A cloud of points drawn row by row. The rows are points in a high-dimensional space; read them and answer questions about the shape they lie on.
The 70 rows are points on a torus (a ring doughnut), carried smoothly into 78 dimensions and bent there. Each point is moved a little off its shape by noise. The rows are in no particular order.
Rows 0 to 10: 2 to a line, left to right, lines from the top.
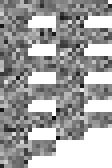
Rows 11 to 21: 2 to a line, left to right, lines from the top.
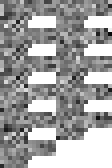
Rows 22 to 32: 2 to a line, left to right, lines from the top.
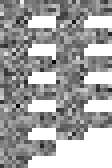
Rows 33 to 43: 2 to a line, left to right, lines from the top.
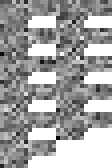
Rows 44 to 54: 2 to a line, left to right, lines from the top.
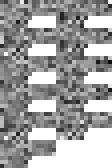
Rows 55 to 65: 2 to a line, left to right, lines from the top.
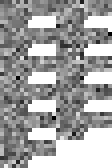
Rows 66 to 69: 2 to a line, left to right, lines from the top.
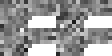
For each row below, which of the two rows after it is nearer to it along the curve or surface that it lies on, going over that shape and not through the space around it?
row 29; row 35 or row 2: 2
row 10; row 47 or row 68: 68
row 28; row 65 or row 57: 65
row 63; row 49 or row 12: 49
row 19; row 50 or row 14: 14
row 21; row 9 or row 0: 0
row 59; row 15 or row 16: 15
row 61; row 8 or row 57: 8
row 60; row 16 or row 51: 16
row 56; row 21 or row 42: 42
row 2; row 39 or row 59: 39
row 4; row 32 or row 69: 69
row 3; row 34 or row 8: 8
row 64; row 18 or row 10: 10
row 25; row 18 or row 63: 18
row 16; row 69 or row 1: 69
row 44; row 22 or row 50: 22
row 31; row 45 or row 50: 45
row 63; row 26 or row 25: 26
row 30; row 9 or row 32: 32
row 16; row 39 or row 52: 39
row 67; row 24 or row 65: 65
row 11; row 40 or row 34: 34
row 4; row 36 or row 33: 36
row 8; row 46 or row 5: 5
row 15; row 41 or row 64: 41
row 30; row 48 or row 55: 55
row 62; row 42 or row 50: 50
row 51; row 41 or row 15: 41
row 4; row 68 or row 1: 68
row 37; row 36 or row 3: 3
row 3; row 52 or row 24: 24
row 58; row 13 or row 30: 30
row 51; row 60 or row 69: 69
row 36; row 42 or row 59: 59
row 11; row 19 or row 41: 41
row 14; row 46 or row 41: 41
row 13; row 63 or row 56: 56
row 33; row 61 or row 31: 31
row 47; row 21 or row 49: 49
